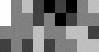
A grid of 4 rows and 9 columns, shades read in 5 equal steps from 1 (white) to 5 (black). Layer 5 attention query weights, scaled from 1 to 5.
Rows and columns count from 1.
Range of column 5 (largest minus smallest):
2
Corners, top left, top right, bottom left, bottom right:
1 2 4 2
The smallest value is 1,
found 2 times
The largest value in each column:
4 3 4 4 5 5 5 3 4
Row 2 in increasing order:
1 3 3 3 3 3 4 4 5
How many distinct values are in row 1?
5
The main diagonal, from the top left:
1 3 3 2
